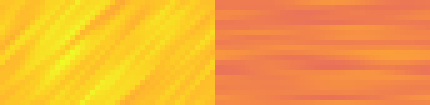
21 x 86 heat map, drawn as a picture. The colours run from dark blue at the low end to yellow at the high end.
It is made of 1 by 2 panels. Panel 1,1: very high, slanting up to the right, faint in contrast. Panel 1,2: high, streaked across, faint in contrast.
